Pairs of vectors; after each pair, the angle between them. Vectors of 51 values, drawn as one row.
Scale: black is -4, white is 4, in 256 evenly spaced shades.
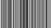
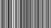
partly aligned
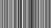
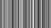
orthogonal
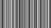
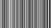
partly aligned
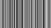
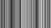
orthogonal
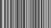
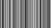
partly opposed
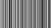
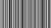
nearly parallel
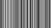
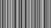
orthogonal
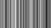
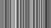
nearly parallel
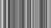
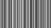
orthogonal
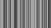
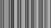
partly opposed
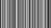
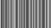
nearly opposite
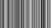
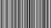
orthogonal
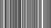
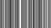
orthogonal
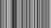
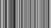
partly aligned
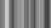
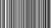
partly aligned
